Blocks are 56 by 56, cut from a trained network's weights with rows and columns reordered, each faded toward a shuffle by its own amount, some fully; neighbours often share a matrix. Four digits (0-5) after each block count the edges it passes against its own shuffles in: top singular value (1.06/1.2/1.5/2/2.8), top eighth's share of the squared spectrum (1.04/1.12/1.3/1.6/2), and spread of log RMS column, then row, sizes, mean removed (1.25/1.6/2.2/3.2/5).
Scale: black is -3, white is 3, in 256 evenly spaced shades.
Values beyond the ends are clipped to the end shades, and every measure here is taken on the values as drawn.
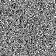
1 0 0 0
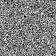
0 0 0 0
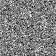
0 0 0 0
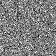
0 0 0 0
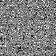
1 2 1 0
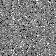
0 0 0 0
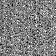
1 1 0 0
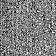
2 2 0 1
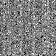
2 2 0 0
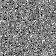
0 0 0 0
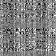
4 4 0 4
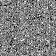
1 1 0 0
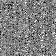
1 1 0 0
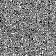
0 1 0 0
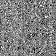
1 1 0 1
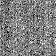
2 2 0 2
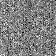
2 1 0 0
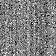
2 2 0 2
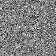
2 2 1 0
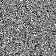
0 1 0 0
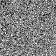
1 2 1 0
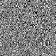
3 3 2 2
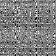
3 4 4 0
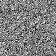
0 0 0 0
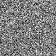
1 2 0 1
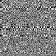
4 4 1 3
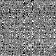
2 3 3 0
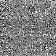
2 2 2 0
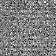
2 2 3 0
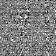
2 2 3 0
